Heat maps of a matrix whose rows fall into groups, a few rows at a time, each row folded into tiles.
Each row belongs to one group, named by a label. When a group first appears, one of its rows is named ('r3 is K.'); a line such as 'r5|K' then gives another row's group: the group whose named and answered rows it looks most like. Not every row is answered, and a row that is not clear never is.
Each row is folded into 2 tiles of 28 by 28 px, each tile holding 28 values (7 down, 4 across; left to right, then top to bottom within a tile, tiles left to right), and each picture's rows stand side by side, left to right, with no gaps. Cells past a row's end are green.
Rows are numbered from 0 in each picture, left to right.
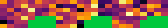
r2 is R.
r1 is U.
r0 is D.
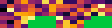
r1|R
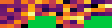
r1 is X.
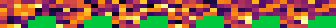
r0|U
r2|X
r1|D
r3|U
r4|X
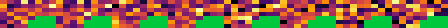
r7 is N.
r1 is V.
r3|X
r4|X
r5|D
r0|V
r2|R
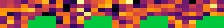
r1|V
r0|N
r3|R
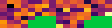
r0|R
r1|D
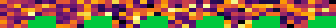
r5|N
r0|R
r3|U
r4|R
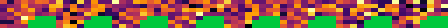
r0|D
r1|V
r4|D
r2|V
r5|X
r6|U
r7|V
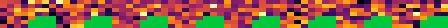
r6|R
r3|R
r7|U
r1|N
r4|V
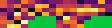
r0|R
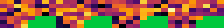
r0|N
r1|N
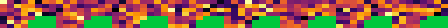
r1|X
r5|R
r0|N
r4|U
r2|D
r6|D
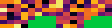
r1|V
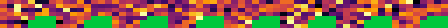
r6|V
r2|R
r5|N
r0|U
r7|X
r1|D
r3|D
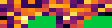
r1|N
